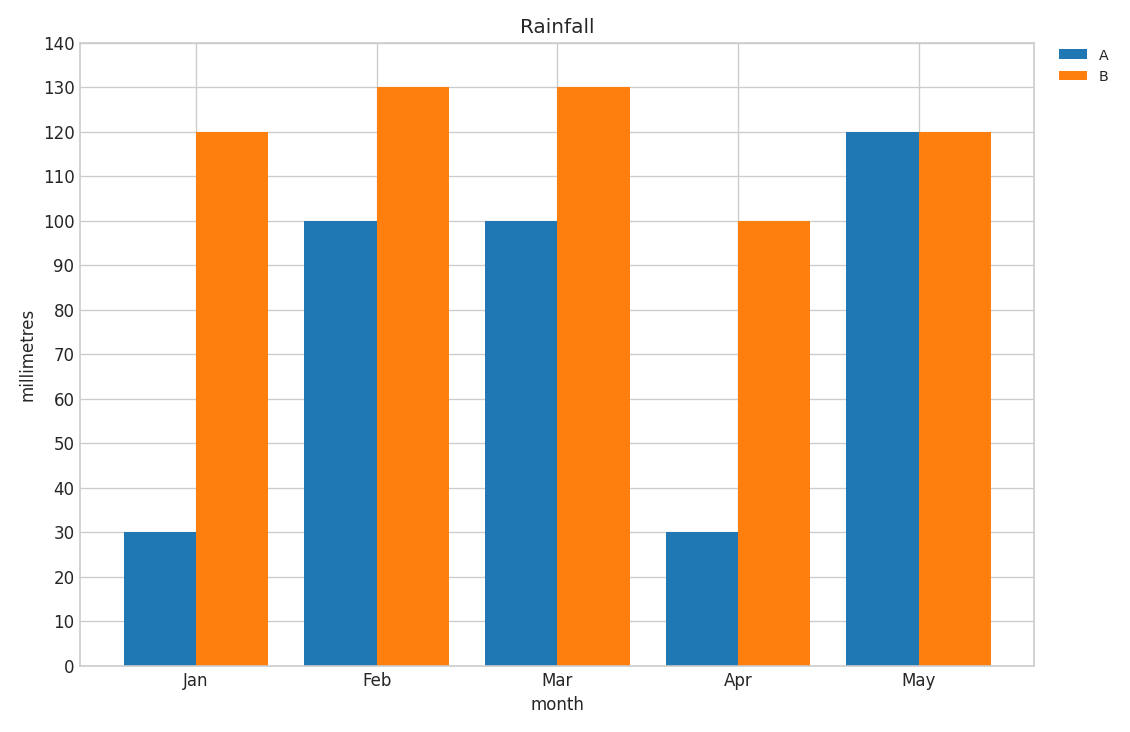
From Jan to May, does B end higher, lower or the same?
the same
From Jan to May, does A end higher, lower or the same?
higher
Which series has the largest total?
B
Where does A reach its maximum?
May
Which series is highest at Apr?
B
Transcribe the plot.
Title: Rainfall
x-axis: month, ticks Jan Feb Mar Apr May
y-axis: millimetres, ticks 0 10 20 30 40 50 60 70 80 90 100 110 120 130 140
Legend: A, B
Values:
A: 30 100 100 30 120
B: 120 130 130 100 120
